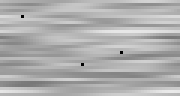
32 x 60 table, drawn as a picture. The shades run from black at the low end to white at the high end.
Grain: streaks across. Lone odd cells: 3, each lower than its neighbours. Average level on the scale: 70%.
